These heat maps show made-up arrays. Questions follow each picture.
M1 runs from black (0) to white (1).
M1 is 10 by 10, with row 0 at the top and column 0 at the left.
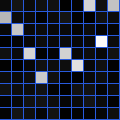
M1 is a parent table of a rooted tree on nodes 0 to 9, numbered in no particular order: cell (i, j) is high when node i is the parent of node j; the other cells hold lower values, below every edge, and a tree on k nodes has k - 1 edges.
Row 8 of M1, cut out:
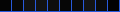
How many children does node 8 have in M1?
0
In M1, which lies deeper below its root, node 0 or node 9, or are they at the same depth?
node 9
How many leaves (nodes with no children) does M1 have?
3
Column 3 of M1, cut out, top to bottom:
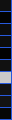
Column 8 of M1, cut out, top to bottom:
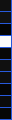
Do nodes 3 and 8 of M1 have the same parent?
no
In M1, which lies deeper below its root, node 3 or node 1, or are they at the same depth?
node 3
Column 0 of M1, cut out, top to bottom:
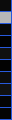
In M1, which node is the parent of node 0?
1
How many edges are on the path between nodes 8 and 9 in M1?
8
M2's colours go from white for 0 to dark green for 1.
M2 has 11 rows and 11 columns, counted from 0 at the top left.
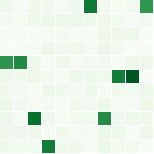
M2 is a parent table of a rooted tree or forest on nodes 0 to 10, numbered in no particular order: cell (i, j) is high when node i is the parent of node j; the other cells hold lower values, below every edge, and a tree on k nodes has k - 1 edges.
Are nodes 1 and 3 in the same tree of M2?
yes
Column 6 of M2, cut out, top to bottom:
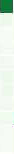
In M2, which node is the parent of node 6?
0
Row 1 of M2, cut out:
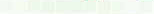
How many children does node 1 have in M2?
0
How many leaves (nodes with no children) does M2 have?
6
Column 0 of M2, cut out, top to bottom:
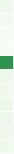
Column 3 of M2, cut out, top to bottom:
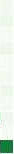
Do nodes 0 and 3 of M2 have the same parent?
no
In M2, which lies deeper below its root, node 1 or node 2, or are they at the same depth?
node 2
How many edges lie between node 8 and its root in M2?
1
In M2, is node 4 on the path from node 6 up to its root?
yes
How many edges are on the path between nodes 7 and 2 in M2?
2
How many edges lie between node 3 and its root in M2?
3
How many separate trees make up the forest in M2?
2
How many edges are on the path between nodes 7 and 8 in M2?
1
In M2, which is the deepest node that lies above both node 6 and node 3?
0
